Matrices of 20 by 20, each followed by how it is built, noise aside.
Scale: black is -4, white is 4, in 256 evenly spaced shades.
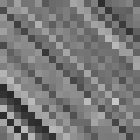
Toeplitz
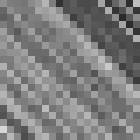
Toeplitz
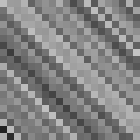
Toeplitz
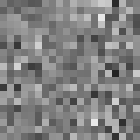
low rank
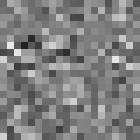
low rank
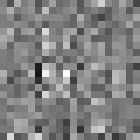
low rank
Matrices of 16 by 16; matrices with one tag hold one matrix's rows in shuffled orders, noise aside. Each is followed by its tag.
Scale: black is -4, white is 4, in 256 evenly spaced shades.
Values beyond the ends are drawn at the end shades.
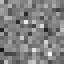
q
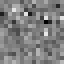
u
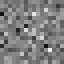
q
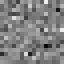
u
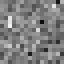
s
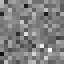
q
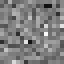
u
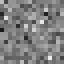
q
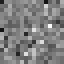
q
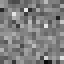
u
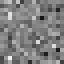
s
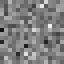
q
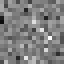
q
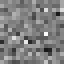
u
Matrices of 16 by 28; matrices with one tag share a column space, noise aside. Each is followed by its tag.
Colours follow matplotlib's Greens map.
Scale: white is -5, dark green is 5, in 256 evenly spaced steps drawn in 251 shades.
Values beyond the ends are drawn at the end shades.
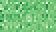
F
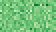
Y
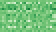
F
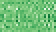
F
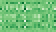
F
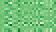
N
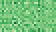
N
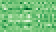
F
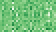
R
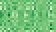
R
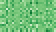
N
